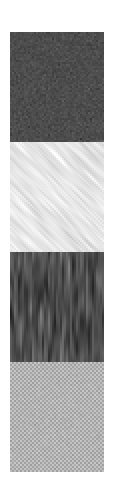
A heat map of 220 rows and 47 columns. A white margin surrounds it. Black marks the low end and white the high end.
It is made of 4 by 1 panels. Panel 1,1: low, fine-grained, faint in contrast. Panel 2,1: very high, slanting down to the right, faint in contrast. Panel 3,1: low, streaked downward. Panel 4,1: high, checkered.
